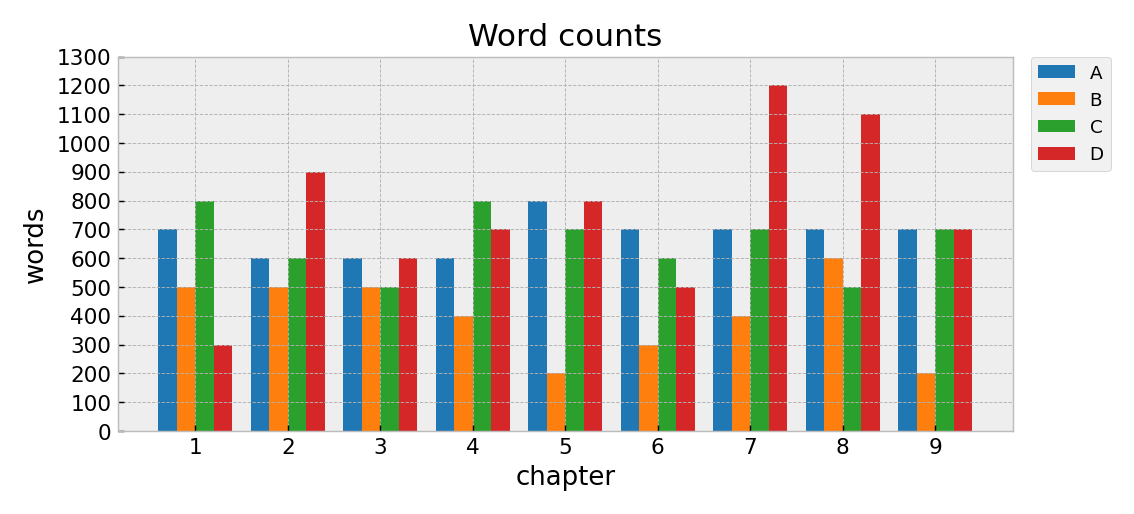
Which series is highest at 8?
D
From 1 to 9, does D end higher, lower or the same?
higher
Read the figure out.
Title: Word counts
x-axis: chapter, ticks 1 2 3 4 5 6 7 8 9
y-axis: words, ticks 0 100 200 300 400 500 600 700 800 900 1000 1100 1200 1300
Legend: A, B, C, D
Values:
A: 700 600 600 600 800 700 700 700 700
B: 500 500 500 400 200 300 400 600 200
C: 800 600 500 800 700 600 700 500 700
D: 300 900 600 700 800 500 1200 1100 700
